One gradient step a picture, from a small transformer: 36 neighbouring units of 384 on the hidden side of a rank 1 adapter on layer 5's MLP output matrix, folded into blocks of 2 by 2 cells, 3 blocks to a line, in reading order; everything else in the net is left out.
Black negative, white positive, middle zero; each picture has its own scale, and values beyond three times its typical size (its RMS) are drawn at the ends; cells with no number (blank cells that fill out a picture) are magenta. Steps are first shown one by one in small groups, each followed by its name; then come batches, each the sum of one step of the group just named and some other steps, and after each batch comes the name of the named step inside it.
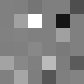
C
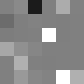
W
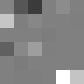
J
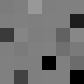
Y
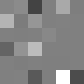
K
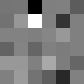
C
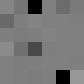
J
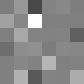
K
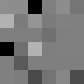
K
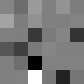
K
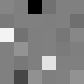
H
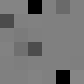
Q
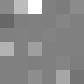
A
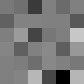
Q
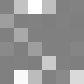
A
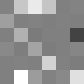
A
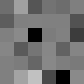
Q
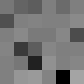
Q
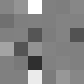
A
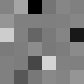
H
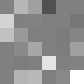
H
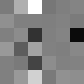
A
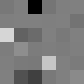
H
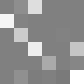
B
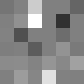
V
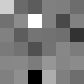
V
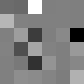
B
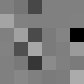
B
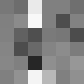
V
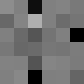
V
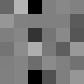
B
